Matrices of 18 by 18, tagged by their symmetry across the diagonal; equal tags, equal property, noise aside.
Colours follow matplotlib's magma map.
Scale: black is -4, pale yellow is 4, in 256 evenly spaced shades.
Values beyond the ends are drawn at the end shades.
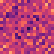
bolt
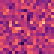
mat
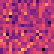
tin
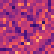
bolt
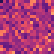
bolt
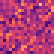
mat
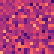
mat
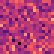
tin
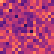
bolt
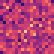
bolt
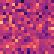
mat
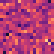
tin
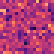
tin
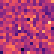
mat
